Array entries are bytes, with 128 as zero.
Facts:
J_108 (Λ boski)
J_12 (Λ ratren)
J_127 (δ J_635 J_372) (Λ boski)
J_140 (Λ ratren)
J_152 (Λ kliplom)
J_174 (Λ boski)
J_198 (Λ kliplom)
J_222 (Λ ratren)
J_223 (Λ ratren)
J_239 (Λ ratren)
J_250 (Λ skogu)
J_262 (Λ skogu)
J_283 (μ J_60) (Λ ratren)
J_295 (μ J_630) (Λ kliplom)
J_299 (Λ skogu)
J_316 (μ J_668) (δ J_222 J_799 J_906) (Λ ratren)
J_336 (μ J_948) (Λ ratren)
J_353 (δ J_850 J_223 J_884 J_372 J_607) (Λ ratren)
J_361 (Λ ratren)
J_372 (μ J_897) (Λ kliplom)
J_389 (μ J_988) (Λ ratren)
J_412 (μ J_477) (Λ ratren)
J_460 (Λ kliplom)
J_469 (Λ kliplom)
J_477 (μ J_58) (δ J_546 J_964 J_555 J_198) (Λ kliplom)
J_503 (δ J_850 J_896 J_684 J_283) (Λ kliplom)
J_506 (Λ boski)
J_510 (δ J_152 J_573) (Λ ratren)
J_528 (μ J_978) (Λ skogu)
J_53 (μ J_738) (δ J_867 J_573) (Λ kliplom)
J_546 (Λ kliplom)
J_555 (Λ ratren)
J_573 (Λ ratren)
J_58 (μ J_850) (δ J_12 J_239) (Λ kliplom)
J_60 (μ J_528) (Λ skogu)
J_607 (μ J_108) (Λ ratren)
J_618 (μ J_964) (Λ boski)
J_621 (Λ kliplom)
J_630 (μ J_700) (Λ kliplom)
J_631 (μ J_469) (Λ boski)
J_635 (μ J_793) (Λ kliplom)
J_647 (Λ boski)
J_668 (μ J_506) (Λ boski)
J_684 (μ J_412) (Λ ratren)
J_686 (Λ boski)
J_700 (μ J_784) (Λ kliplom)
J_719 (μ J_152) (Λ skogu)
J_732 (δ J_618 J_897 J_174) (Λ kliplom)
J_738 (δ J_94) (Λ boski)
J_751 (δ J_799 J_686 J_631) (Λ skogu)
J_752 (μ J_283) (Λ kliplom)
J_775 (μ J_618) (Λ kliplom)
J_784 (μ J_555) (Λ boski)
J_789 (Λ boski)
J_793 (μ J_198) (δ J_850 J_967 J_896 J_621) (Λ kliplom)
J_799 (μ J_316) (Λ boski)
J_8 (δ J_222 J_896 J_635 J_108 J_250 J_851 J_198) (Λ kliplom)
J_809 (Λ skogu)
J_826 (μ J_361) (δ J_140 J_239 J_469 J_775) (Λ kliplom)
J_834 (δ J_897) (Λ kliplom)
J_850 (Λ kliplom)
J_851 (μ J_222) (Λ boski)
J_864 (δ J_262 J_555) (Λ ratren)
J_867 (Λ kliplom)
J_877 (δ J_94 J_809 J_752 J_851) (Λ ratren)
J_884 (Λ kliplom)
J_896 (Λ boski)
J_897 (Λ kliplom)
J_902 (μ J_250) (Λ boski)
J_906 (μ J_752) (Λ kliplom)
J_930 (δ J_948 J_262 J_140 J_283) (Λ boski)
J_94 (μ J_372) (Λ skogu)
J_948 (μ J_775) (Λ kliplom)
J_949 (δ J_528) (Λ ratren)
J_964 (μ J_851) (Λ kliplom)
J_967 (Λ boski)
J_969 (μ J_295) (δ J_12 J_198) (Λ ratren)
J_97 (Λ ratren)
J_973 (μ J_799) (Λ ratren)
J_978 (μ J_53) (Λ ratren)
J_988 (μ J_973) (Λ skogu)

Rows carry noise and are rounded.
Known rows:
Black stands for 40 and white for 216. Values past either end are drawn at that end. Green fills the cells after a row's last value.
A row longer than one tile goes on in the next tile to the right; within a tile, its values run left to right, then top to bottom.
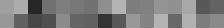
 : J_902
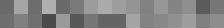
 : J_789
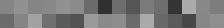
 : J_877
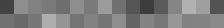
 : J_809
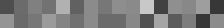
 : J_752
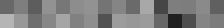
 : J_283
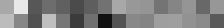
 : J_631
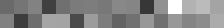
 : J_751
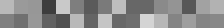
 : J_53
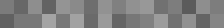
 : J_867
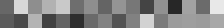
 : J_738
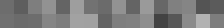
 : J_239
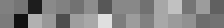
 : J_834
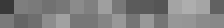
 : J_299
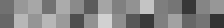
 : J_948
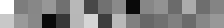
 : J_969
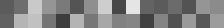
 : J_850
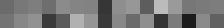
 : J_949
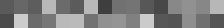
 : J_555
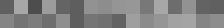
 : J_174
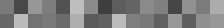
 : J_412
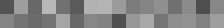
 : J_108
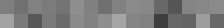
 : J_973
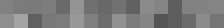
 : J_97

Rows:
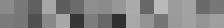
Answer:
J_799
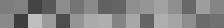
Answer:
J_732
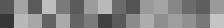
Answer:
J_506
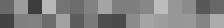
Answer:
J_668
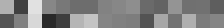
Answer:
J_58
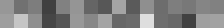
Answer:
J_510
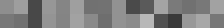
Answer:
J_978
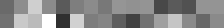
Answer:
J_152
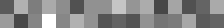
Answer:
J_469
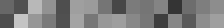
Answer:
J_361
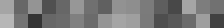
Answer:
J_389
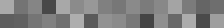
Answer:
J_372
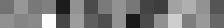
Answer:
J_719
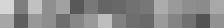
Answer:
J_8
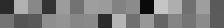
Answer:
J_528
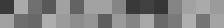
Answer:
J_250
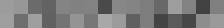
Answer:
J_353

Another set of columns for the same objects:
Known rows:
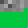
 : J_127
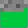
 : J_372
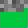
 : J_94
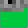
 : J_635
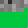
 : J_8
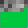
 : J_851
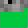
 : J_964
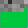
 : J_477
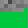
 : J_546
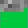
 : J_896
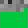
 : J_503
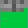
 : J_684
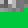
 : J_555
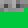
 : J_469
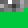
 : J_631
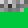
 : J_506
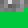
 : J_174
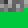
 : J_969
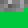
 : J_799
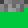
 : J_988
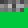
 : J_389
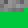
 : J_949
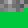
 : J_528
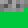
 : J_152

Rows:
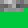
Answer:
J_897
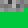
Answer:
J_850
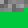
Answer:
J_573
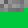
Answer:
J_316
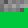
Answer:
J_877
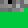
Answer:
J_826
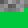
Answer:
J_930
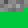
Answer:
J_864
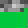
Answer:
J_222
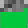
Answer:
J_906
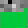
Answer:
J_198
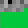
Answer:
J_793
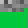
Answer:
J_283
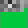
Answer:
J_53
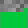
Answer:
J_751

